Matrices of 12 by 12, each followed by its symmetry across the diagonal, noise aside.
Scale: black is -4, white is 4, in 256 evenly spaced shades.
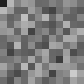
symmetric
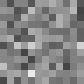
neither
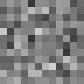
antisymmetric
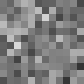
symmetric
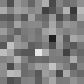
antisymmetric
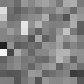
neither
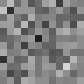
symmetric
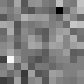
antisymmetric
